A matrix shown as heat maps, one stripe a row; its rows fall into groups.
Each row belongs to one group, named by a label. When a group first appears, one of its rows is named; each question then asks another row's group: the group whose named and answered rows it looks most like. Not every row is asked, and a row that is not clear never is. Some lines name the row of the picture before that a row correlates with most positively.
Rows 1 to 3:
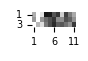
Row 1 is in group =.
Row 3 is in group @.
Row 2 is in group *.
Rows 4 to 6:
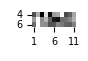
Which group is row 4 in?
*
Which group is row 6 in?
*
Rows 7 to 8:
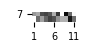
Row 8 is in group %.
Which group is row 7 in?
=
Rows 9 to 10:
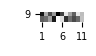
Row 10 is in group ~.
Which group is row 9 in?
*
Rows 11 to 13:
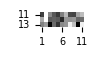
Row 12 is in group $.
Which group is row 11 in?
*
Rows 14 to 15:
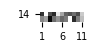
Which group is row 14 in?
~
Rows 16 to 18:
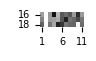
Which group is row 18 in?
*
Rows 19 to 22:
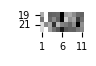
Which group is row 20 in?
$
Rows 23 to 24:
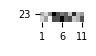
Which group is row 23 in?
=
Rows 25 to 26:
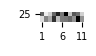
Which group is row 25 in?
=
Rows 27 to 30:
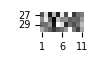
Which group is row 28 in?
~
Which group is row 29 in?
~
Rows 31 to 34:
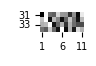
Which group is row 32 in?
$
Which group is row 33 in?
=
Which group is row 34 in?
=
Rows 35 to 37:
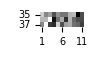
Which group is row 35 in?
%
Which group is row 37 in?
$
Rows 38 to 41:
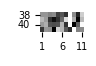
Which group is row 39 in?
%
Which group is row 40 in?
=
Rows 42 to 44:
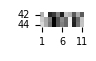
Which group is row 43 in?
=
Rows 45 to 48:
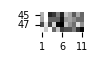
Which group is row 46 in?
$
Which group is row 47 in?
*
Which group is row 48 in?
@
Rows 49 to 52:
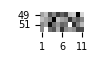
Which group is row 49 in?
%
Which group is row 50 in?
~
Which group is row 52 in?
$
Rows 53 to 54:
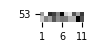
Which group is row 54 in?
%
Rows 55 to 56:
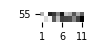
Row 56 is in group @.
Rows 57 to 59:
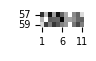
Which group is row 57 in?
*
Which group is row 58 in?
$
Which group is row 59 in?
%
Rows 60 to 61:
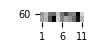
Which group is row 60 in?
~
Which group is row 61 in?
~
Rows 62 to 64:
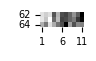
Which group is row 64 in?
@
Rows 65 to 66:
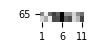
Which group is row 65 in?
$
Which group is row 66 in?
@
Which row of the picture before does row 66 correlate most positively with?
62
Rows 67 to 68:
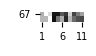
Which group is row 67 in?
=
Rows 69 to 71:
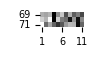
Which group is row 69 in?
=
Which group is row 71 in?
%
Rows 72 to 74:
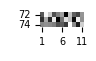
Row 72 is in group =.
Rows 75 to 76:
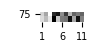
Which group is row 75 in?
=
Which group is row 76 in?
~
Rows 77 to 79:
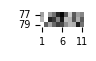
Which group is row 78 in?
$
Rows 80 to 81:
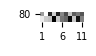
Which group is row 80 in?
*
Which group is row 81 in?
~
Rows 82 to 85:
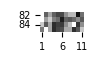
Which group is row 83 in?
@
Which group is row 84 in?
%
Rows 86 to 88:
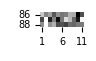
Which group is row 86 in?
%
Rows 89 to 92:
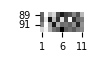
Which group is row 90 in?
*
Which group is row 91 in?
~
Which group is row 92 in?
@
